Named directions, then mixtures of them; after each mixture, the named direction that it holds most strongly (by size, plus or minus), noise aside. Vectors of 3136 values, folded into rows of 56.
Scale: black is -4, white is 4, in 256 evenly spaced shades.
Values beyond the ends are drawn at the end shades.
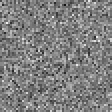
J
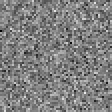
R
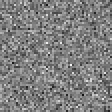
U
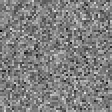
R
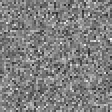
J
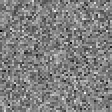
R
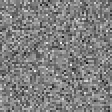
U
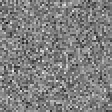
J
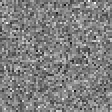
J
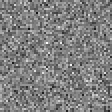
U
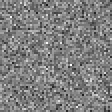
U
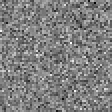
R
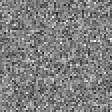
J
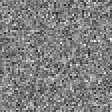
J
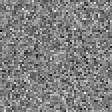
R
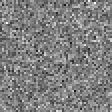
J
